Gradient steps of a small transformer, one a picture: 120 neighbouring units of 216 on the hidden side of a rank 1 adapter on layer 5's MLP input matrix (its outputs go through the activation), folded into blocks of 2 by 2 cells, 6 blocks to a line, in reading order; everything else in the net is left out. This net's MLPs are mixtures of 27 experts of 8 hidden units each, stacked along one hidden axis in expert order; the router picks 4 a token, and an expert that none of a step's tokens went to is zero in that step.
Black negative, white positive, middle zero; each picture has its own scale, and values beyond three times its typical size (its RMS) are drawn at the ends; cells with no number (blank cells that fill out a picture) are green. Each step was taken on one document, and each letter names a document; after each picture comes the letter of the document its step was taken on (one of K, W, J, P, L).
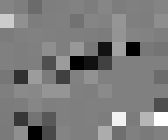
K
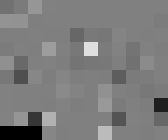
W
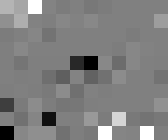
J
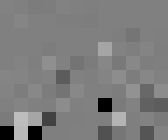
W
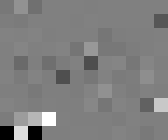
W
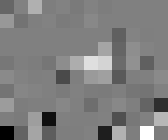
J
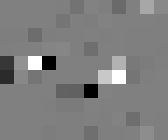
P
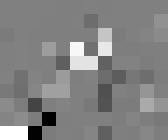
W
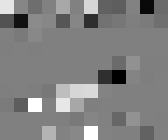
P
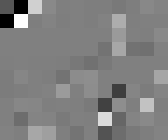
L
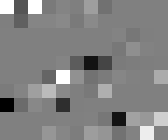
J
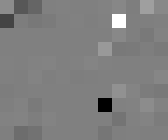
L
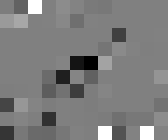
J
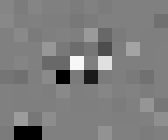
K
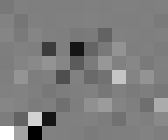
W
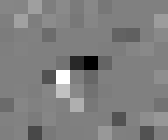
J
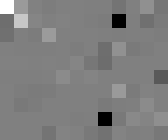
L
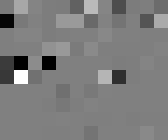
P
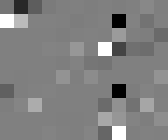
L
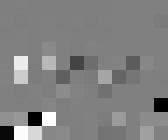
W
